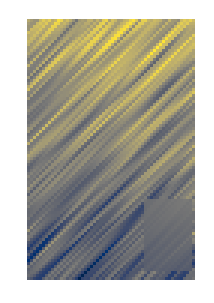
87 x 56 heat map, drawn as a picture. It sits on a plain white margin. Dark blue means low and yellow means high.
Ninth with the highest average: top middle. Grain: diagonal, up to the right. Odd rows or columns: none. Slope: up to the top. Calmest part: bottom right. Odd patch: calmer, in the bottom right. Histogram: bell-shaped.
